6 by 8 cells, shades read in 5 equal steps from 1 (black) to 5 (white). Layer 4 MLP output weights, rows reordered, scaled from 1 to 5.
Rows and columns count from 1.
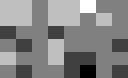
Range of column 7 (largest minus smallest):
1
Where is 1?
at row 6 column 6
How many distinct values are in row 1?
3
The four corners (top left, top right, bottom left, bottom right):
4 3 3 2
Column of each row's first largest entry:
6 1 2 4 1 1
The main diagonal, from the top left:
4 4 3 4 2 1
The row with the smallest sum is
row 6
